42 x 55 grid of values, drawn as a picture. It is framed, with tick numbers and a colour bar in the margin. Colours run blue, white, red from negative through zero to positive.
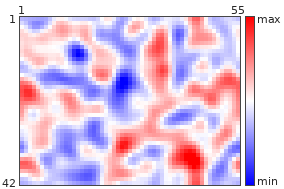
The halves do not mirror each other. Overall the values sit about 50% of the way up the scale. The values follow a bell shape. There are no regular stripes. There are no lone odd cells. The field is mottled with small blotches.
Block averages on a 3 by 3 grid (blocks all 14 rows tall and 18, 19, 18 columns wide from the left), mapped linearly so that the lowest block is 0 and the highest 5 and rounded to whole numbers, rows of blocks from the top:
231 / 314 / 035
